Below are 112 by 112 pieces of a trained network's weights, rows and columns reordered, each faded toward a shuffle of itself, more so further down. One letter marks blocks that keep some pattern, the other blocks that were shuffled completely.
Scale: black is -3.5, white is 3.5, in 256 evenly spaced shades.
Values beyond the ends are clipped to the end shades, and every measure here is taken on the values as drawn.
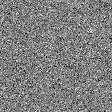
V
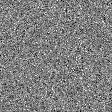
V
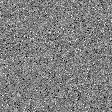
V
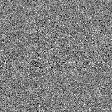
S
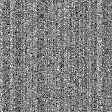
S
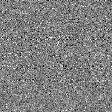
S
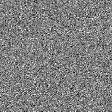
S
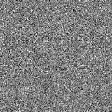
S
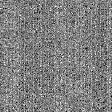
S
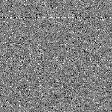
S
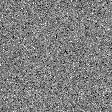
V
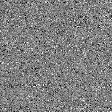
S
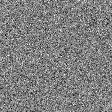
V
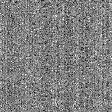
S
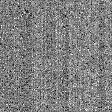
S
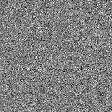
S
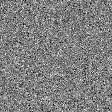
V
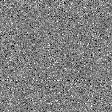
S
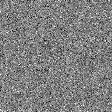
S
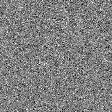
S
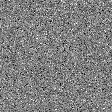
V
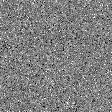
V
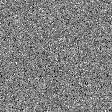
V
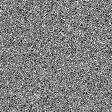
V
